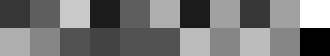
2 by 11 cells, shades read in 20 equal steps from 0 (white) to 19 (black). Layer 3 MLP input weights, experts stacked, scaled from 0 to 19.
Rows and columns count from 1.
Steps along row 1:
down down up down down up down up down down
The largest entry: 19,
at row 2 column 11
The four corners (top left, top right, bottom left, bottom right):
15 0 6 19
